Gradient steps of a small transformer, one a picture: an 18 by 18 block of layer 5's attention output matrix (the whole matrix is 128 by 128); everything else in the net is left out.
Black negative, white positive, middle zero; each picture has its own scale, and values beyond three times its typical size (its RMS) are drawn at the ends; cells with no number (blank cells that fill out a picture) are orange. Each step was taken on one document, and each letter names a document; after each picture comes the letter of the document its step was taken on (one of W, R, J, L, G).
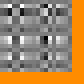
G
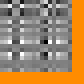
G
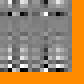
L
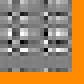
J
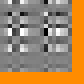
J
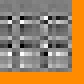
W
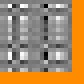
L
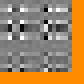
W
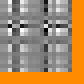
J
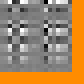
J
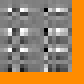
J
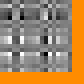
G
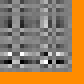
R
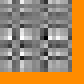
W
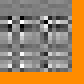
W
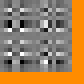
R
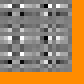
G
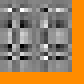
R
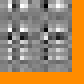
L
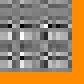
W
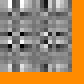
R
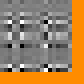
W
